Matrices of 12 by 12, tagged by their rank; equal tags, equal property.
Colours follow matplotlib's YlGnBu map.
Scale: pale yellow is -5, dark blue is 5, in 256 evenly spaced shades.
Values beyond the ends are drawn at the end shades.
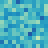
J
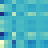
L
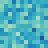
J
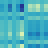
L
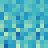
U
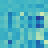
U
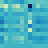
U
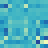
U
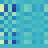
L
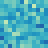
J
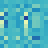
U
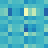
L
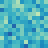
J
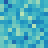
J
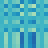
L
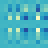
L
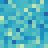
J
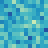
J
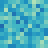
J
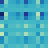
L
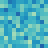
J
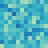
J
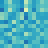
U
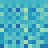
U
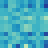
U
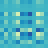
L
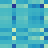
L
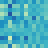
U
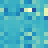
U
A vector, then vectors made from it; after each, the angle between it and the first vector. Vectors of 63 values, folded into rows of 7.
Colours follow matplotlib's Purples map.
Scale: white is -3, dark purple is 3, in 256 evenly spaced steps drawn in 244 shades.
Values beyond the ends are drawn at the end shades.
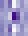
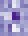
nearly parallel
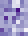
partly aligned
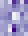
nearly opposite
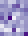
partly opposed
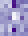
nearly opposite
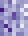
partly aligned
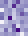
partly opposed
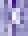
nearly opposite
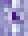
nearly parallel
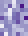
partly aligned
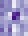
nearly parallel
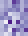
partly opposed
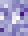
partly opposed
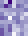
partly aligned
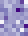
orthogonal
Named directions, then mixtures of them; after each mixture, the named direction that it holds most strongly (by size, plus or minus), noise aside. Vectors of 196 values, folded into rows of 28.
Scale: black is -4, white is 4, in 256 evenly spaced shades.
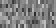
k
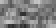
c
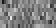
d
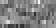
c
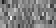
d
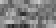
c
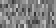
k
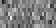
d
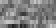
c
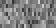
k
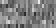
k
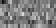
d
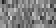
d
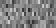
k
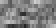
c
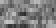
c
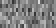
k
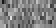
d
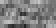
c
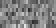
k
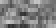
c
